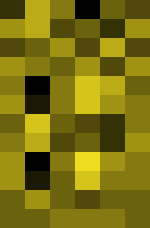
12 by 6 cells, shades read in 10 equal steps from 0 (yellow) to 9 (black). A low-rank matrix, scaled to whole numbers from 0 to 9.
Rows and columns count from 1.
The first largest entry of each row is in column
4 5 1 5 2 2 5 5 2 2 4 1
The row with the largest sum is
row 1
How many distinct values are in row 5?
5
